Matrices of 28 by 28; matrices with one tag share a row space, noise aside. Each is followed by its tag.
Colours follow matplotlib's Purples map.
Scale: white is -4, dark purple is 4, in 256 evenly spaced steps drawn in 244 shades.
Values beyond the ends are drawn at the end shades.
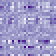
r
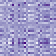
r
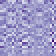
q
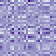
r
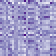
r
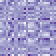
r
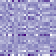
r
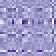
q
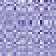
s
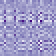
s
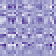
q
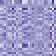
q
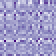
s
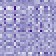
s
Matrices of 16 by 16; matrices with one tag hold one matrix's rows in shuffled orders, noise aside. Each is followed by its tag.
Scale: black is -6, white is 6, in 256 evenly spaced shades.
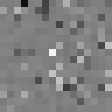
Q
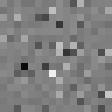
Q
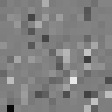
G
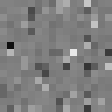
G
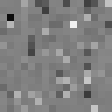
G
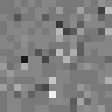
Q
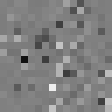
Q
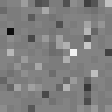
G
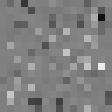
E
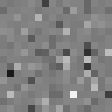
G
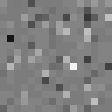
G
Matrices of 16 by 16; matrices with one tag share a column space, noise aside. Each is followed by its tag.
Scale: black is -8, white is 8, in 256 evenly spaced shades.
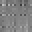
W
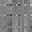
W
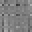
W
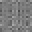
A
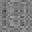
A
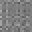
A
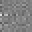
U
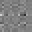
U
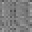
A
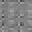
A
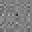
U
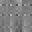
W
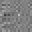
U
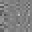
U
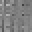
W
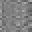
A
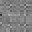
U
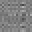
U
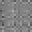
A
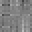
W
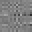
U
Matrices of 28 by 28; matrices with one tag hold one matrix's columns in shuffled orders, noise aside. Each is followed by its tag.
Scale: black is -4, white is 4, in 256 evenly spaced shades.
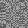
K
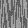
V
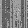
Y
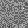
K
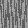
V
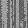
Y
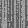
Y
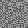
K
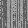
Y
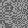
K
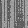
Y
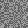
K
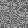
K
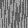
V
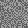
K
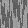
V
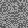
K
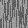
V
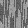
V
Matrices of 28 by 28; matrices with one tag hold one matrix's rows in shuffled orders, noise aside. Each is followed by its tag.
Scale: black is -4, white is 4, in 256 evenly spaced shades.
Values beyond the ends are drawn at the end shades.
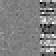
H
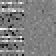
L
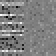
L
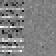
L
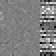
H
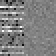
L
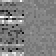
L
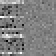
L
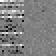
L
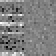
L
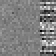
H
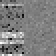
L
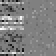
L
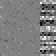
H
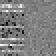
L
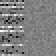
L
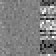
H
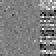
H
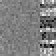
H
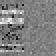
L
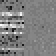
L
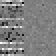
L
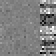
H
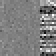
H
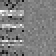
L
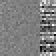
H
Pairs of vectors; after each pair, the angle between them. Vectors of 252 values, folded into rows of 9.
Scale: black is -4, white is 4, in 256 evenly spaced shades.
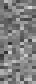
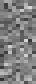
nearly parallel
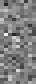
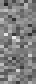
nearly parallel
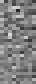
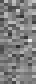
nearly opposite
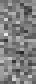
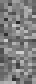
nearly opposite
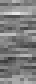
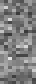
partly opposed
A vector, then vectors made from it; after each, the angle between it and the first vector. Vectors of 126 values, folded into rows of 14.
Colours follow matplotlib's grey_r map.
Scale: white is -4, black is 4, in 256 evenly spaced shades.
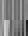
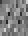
orthogonal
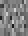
orthogonal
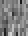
partly opposed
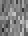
partly opposed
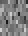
orthogonal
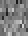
orthogonal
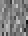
partly aligned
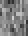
partly aligned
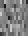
orthogonal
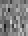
partly opposed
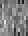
partly aligned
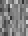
partly opposed
